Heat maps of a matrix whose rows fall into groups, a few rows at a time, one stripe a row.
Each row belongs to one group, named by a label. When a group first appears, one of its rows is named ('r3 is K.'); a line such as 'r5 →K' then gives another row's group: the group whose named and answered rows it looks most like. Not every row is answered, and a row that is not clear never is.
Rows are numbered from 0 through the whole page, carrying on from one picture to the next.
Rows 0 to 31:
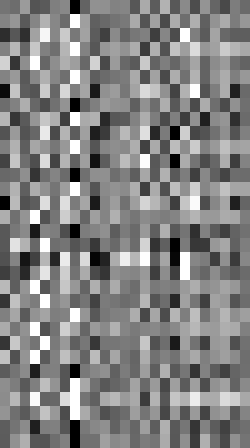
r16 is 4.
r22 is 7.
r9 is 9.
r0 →4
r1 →7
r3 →7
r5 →7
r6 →9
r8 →7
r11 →9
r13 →7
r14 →9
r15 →7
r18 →9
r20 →7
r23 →7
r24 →9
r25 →7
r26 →4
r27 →7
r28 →7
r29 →7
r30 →4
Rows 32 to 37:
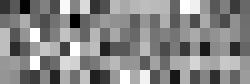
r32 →9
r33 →4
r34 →7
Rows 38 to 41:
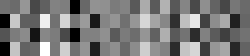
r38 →4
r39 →9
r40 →4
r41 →9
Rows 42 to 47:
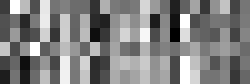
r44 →9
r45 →7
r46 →9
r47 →9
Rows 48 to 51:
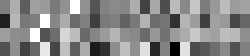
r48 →7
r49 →9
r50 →7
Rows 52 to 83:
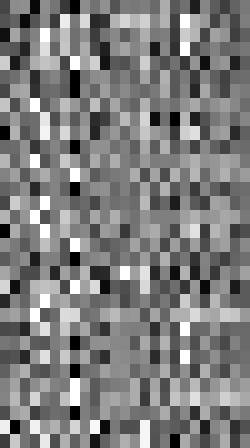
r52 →4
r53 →9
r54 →9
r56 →7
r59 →7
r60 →9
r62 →4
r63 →7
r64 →7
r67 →7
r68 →9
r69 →7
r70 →4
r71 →9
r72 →7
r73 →9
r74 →7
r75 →9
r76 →4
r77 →9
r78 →4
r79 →7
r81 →4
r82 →7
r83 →9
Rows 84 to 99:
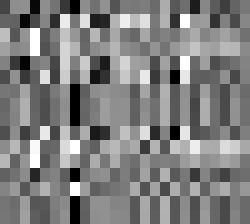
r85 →9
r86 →7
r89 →9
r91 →4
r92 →4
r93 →9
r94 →7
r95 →7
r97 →7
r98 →4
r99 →4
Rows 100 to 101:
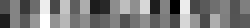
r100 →9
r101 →9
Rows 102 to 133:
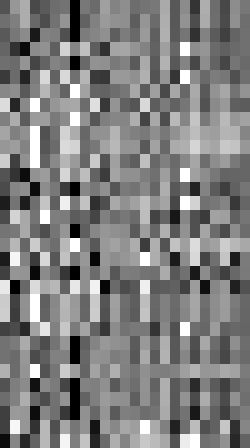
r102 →4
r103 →4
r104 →4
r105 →9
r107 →9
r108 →7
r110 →7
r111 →7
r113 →7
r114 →9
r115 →4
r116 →9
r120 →9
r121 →4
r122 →7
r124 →7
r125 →9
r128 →7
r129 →4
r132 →9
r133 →9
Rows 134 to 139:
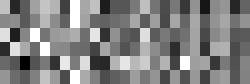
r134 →7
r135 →7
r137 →9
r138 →9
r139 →7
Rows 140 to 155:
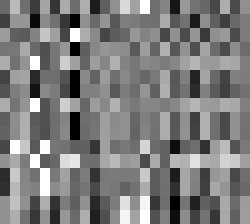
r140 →9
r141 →4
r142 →7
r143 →4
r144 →7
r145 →4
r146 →4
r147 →7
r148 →4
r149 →4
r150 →9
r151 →7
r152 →9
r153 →9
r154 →9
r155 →9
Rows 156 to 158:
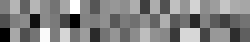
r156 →7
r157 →4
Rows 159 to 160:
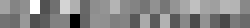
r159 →7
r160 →4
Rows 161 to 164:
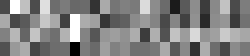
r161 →9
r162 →7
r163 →7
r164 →4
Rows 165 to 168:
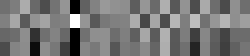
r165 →4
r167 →4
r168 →4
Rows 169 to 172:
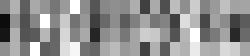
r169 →7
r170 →9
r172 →7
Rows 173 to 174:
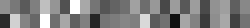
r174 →9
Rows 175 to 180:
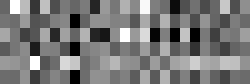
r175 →9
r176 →4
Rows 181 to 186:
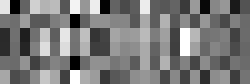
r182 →4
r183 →9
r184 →9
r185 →4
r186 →7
